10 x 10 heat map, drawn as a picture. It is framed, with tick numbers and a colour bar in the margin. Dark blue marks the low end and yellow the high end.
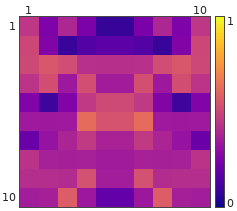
Ninth with the lowest average: top middle. Ninth with the highest average: centre. Odd rows or columns: none. Mirror symmetry: left to right.
